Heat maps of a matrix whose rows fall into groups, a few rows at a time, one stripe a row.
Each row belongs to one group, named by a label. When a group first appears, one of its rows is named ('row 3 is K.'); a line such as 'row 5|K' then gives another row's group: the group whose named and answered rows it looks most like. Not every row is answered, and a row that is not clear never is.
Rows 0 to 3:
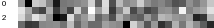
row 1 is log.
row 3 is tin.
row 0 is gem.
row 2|gem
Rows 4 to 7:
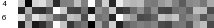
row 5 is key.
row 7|key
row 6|gem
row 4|gem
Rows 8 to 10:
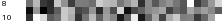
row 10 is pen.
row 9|key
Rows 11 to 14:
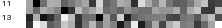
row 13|key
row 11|tin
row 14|pen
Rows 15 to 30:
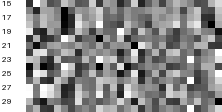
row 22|pen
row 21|tin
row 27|gem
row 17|gem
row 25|pen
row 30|log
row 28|gem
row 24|key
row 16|gem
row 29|tin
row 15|pen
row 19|tin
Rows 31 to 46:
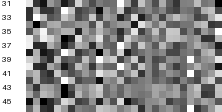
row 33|pen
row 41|log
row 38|key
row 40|tin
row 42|key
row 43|gem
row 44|gem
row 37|tin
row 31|tin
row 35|pen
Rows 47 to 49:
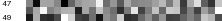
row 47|gem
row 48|pen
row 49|key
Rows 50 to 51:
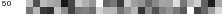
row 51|log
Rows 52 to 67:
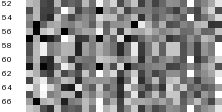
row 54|log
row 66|gem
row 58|pen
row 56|gem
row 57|key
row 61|key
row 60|log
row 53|key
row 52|log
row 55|tin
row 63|pen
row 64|gem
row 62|log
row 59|pen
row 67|log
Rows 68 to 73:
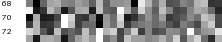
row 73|gem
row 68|tin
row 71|key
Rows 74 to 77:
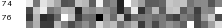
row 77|log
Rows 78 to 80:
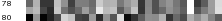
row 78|log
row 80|key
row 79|log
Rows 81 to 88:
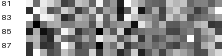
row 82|pen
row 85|key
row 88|pen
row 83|gem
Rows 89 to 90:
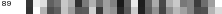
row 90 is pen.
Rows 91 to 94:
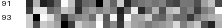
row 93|gem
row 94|gem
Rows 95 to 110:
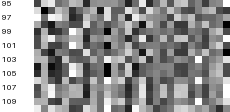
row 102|tin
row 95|pen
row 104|key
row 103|log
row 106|log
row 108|pen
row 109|log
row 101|key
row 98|tin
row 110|gem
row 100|pen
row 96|tin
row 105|key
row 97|gem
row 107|pen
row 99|key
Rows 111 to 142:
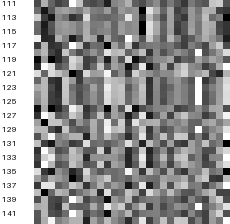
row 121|gem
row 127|pen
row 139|key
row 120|pen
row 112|tin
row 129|log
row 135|tin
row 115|tin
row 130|pen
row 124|log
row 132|pen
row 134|pen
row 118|log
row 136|gem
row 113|tin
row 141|key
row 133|pen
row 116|tin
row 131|tin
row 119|key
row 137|pen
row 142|pen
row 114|tin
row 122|log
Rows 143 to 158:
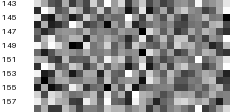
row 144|pen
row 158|log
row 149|gem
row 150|tin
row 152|pen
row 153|tin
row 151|log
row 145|tin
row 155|key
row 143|log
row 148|pen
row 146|key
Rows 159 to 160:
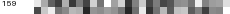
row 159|log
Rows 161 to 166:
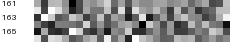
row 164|tin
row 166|gem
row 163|pen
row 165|key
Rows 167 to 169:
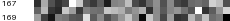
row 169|tin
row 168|log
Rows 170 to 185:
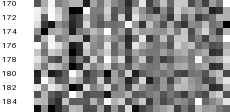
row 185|key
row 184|log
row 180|key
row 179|gem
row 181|pen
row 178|log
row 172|gem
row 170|pen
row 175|pen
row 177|gem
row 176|gem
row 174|gem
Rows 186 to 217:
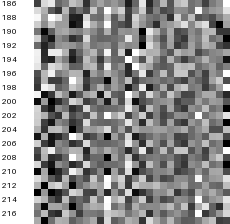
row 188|gem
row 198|pen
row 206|tin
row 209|tin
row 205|key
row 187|log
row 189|gem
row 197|key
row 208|key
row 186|pen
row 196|pen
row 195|gem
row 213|key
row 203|tin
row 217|tin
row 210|key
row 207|pen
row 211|log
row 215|gem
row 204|gem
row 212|gem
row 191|tin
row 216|log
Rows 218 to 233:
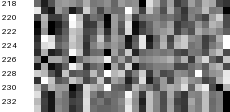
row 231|tin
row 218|tin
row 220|key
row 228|log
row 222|key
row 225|key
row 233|tin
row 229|pen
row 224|pen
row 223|pen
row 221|key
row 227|key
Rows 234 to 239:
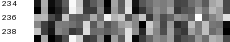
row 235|key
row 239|key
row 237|tin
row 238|tin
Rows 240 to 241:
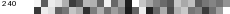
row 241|pen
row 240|gem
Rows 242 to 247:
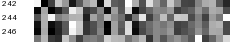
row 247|log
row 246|key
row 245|key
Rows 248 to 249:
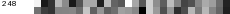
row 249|tin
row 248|tin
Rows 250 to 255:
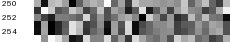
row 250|gem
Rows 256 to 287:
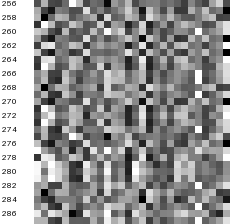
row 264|pen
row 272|pen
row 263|tin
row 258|tin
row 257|tin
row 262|pen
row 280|gem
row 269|log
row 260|log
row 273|pen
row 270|tin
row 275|key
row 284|tin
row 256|key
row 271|pen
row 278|pen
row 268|tin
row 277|log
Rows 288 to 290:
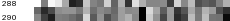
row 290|tin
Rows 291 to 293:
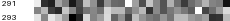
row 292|log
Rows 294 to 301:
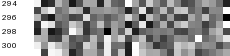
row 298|key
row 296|tin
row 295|pen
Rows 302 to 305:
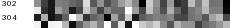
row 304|key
